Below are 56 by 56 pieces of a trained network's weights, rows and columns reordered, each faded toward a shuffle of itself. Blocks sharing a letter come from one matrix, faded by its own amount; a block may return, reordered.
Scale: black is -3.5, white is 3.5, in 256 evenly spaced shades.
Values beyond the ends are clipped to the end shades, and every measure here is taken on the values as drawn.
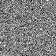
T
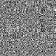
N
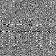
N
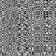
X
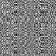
X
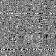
N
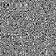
N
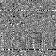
N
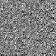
N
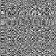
X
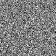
T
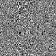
N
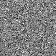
T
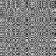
X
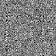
N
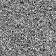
T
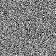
T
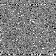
T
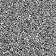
T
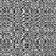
X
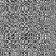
X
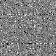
T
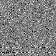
T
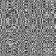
X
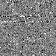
T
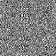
N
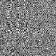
N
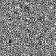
N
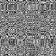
X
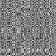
X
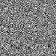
N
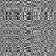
X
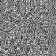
N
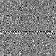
N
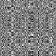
X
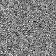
T
